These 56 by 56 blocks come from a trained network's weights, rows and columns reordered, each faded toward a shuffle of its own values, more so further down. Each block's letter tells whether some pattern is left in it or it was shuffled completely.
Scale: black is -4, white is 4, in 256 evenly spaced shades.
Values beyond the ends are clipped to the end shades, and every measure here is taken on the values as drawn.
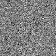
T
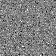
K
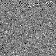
T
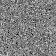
K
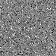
K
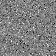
K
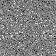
T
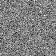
K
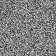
K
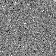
K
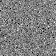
T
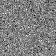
T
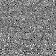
T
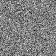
K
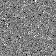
K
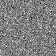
K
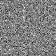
T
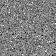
K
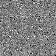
T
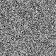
K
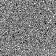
K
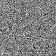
T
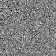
T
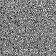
T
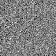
T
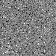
K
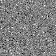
T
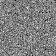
T
